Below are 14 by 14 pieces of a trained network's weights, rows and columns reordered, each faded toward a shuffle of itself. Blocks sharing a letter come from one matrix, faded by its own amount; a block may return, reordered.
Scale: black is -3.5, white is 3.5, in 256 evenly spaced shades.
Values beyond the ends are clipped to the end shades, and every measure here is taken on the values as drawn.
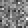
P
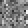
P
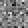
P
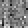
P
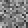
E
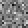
E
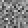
E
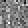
P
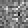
P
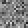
E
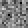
P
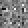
P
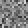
E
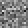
E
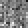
P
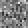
E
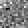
E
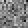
E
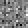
P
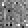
P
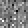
P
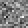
E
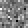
P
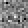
P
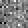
P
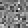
E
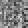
E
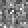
P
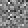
E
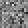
E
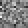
E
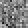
P
